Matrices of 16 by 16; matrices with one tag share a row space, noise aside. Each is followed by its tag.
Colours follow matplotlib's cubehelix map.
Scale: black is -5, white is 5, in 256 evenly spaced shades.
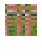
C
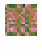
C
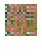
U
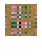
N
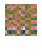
C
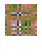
N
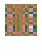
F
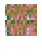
U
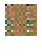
U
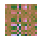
N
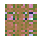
F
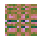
C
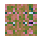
F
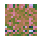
F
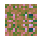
F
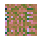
U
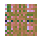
U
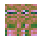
C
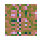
N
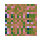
U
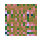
U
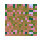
F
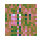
N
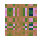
F
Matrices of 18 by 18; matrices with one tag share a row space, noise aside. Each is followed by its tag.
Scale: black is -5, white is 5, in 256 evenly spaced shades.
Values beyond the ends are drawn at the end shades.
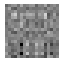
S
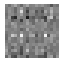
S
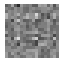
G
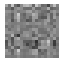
G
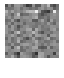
G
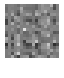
G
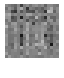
S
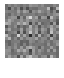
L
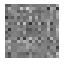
L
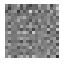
L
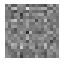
S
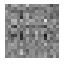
S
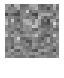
G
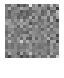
L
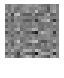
G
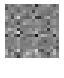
G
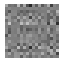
L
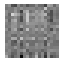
S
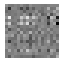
L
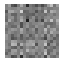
S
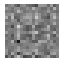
G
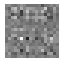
S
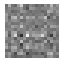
S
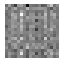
S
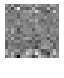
G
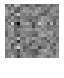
G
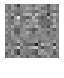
G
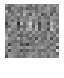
L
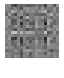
S
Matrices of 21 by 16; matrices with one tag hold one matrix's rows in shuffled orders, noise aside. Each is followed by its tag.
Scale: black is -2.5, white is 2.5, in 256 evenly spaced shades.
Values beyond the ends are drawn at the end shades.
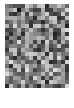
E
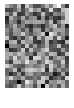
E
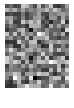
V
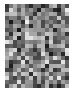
E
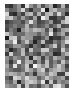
E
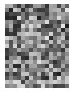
V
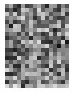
V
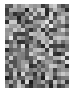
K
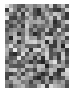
E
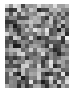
V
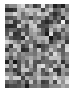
V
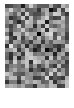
E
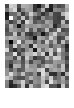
E
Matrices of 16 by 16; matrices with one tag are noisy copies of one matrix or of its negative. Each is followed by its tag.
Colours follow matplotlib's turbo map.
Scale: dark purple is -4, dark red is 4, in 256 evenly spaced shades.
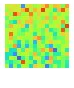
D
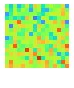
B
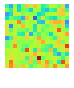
B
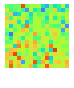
D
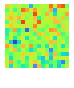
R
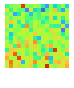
D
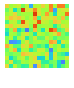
R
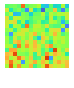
D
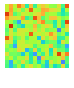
B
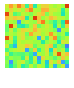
B
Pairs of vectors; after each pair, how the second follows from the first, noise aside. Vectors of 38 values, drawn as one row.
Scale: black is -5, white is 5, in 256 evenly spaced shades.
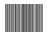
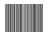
negated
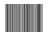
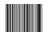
scaled up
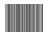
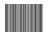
negated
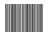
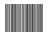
copied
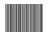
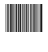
scaled up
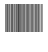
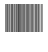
copied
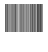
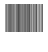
negated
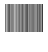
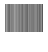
shrunk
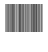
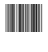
scaled up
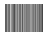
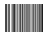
scaled up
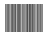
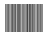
copied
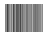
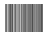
negated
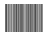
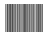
negated
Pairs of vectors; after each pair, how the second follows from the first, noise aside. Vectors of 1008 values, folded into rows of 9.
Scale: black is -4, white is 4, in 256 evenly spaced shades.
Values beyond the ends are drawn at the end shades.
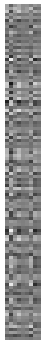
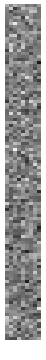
shuffled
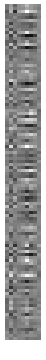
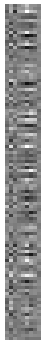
copied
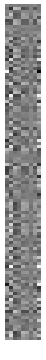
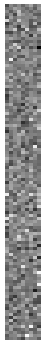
shuffled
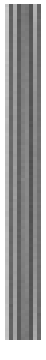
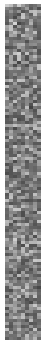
shuffled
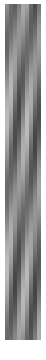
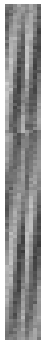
wrapped around
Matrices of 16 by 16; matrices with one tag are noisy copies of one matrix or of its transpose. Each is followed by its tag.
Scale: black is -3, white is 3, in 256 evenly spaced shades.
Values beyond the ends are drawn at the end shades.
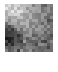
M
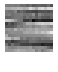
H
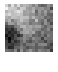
M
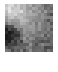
M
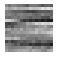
H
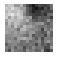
M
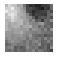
M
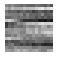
H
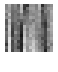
H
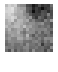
M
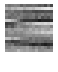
H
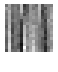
H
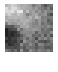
M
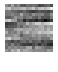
H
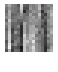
H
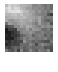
M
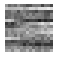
H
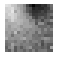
M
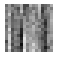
H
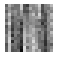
H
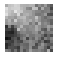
M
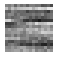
H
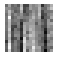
H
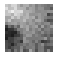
M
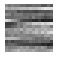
H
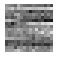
H
